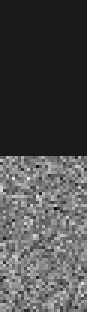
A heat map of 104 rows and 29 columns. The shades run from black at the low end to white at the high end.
The table splits into 2 rows of 1 panel. Panel 1,1: very low, flat. Panel 2,1: middling, fine-grained, strong in contrast.
